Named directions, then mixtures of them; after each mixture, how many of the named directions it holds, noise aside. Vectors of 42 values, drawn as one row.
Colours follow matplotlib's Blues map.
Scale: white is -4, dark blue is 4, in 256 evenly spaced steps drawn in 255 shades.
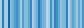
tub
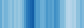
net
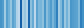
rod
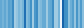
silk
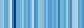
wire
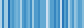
two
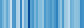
three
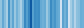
three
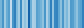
three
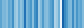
one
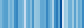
one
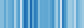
three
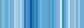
two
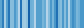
two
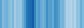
one
